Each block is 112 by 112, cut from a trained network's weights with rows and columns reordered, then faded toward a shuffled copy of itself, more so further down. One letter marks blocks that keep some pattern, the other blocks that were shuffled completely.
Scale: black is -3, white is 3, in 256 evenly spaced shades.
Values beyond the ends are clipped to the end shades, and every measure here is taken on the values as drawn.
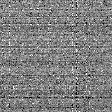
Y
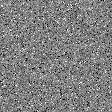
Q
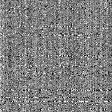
Y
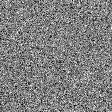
Q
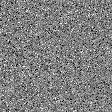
Q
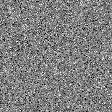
Q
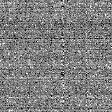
Y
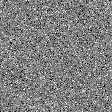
Q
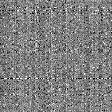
Y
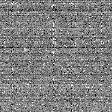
Y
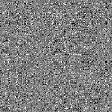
Y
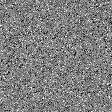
Q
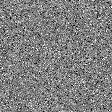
Q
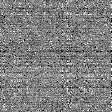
Y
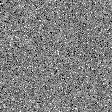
Q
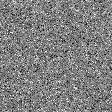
Q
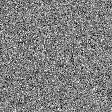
Q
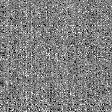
Y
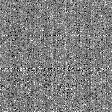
Y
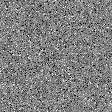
Q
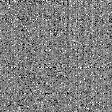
Y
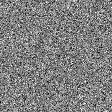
Q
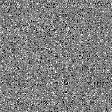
Y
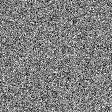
Q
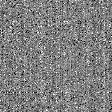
Y
